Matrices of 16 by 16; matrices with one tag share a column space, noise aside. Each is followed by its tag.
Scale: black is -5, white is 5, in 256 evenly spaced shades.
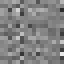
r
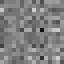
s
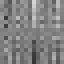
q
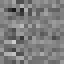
r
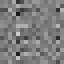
r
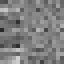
s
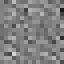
r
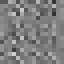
r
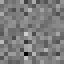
r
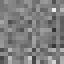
s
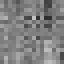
q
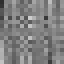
q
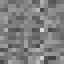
s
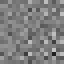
r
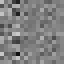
r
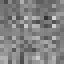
q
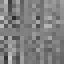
q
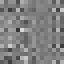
s
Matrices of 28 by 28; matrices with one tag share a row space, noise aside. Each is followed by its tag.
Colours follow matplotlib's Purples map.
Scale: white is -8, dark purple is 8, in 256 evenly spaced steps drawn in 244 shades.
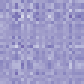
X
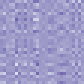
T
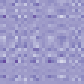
T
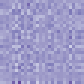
X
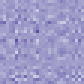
T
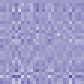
X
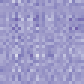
X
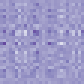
T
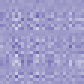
X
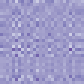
X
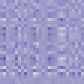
T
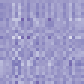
X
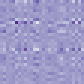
T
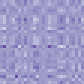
T
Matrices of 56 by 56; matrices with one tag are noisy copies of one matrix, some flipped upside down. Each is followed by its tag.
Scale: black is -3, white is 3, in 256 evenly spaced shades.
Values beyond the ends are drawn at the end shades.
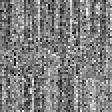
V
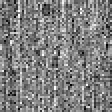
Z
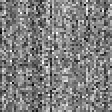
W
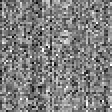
W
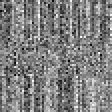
V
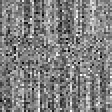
V
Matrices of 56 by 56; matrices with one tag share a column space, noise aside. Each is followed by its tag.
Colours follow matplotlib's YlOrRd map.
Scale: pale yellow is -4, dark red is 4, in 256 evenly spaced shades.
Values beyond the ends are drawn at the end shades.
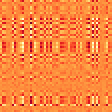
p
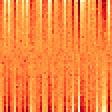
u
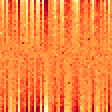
u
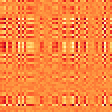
p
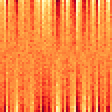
u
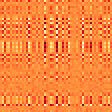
p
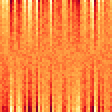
u
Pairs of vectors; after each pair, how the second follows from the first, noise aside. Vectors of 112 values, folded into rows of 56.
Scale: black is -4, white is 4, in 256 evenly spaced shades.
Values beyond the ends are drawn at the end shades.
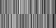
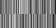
copied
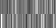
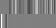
partly zeroed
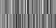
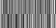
shuffled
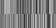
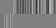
partly zeroed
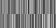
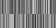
shuffled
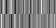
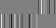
partly zeroed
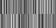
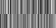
shuffled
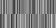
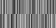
copied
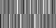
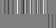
partly zeroed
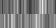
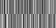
shuffled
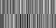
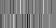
partly zeroed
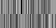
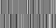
partly zeroed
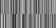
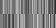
shuffled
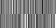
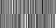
copied
